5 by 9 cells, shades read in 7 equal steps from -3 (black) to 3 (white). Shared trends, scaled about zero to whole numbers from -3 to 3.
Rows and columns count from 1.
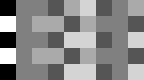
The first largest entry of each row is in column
6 1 5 1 5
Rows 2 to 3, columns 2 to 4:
0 1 1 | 0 0 -1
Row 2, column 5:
-1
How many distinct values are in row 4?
4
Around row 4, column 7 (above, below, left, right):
-1 -1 1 0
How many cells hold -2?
0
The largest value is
3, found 2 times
